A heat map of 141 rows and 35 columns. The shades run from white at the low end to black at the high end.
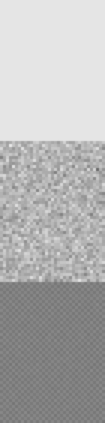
It is made of 3 by 1 panels. Panel 1,1: very low, flat. Panel 2,1: low, fine-grained. Panel 3,1: middling, checkered, faint in contrast.
